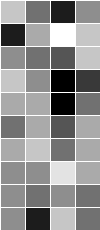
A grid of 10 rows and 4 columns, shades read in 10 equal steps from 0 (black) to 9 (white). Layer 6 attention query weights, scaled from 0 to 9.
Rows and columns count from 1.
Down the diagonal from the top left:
7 6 3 2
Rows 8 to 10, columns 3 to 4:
8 6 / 5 4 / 7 4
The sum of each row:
17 23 19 14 16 19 23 24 18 17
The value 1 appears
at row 1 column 3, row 2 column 1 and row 10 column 2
